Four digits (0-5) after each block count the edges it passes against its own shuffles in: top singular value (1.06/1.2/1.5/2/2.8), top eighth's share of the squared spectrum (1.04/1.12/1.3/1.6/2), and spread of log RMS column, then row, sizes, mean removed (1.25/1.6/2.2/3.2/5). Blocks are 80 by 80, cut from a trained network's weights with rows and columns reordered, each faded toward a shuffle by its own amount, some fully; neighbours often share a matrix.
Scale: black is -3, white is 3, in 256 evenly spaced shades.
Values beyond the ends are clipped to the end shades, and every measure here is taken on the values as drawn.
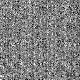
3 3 0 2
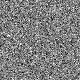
0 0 0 0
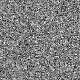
2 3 0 1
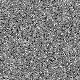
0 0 0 0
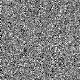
2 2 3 0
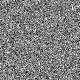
0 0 0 0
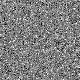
1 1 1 0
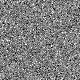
0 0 0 0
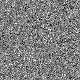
0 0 0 0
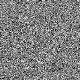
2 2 0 2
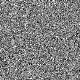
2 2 0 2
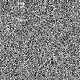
2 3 1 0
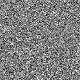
2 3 1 1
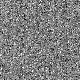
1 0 0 0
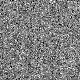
1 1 0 1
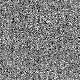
1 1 0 1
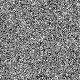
1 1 0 1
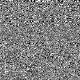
2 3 0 3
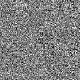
3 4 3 1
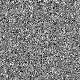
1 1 0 1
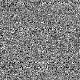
2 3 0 3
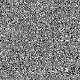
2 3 0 3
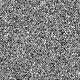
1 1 0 1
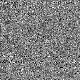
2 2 0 2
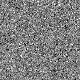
1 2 0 2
